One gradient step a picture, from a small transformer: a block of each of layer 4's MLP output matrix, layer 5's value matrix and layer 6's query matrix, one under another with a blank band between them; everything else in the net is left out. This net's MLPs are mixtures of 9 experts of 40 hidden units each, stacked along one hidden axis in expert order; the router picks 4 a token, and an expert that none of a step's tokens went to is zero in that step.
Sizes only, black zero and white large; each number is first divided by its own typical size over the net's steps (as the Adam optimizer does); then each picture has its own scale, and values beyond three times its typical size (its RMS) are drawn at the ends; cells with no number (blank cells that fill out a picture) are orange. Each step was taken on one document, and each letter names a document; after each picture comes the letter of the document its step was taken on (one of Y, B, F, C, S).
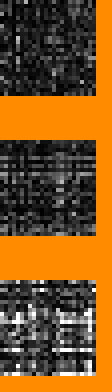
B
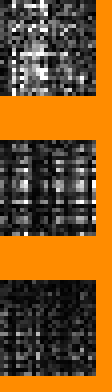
B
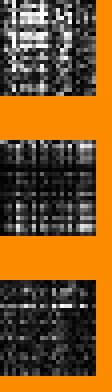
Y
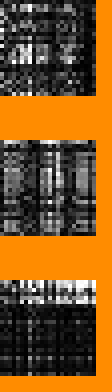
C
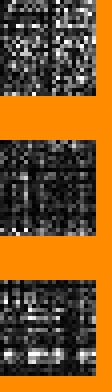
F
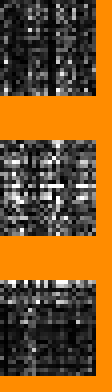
C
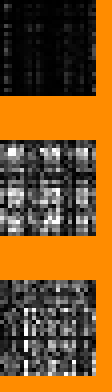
C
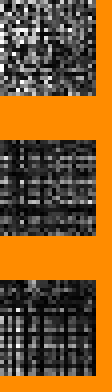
F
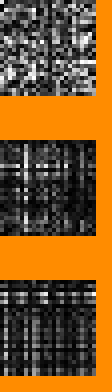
F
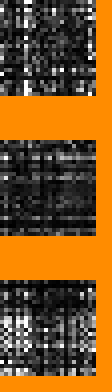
F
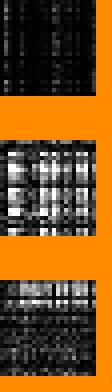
C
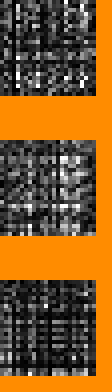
Y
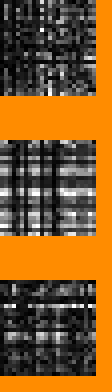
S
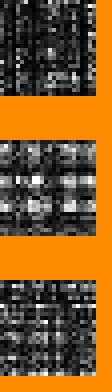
S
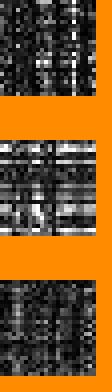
S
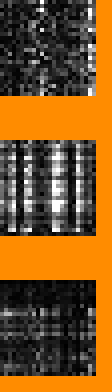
B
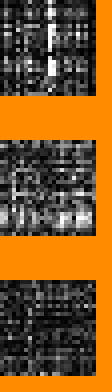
S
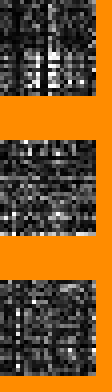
B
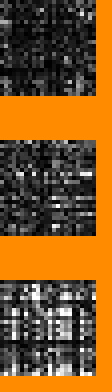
B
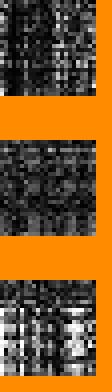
F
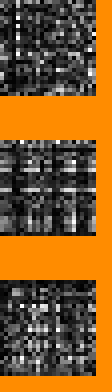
S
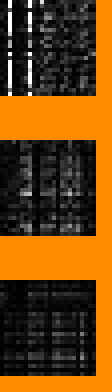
B
